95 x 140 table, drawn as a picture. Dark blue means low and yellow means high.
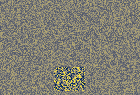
No regular stripes run through it. The halves do not mirror each other. No row or column stands out. The grain is fine, like static. Values change most from cell to cell in the bottom middle. No overall slope runs across the table. In the bottom middle lies a patch that is rougher than the rest.
